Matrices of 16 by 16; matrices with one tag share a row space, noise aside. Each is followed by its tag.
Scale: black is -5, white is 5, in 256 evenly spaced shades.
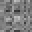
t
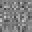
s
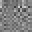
s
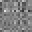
s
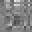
t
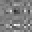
t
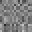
s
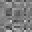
t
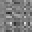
t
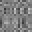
s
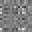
s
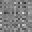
s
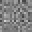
s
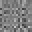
s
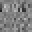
s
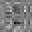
t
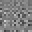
s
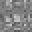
t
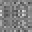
s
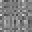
s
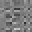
t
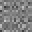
s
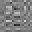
t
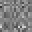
s
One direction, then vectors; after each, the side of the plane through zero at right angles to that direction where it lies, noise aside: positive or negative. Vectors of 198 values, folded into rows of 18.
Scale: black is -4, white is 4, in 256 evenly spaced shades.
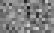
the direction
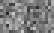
positive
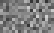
negative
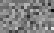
positive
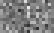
negative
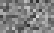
negative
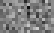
positive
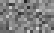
positive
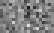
positive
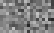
negative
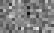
positive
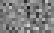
positive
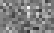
negative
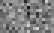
positive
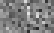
negative
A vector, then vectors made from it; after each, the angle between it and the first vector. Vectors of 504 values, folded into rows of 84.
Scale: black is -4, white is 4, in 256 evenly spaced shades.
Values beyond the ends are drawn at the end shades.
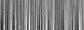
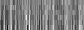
nearly parallel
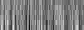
nearly opposite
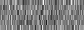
orthogonal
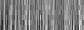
nearly parallel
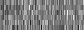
partly aligned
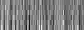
nearly opposite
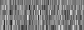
partly opposed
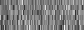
partly aligned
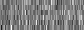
partly aligned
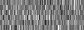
orthogonal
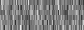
partly opposed
